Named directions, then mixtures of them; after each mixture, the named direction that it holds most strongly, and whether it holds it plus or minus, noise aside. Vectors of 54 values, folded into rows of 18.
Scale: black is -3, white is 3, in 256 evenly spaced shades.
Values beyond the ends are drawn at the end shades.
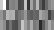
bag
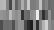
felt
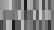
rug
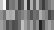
bag, plus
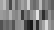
felt, plus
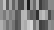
bag, plus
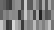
rug, minus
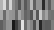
rug, plus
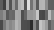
bag, minus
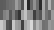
rug, minus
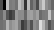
bag, minus
